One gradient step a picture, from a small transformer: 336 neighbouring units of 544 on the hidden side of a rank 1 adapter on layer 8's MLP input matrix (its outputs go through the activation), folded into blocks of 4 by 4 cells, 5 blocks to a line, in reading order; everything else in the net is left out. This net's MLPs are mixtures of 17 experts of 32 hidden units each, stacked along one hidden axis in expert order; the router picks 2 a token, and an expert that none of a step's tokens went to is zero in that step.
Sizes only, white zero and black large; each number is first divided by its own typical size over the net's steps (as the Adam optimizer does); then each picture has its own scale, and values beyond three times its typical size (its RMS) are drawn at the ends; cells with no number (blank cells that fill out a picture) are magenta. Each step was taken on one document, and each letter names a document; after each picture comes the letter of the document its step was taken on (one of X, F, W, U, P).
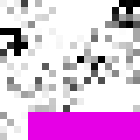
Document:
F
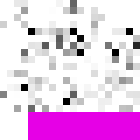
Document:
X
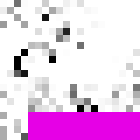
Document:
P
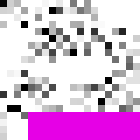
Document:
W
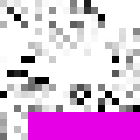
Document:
W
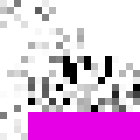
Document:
P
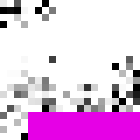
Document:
P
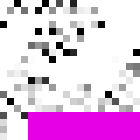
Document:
W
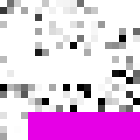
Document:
W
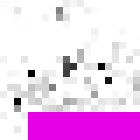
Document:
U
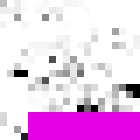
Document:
U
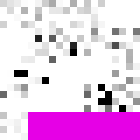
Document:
X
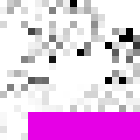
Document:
X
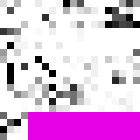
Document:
F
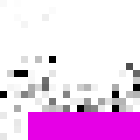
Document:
U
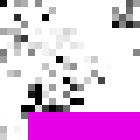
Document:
F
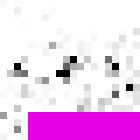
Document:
U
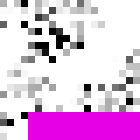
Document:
W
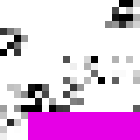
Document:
F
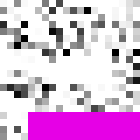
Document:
W
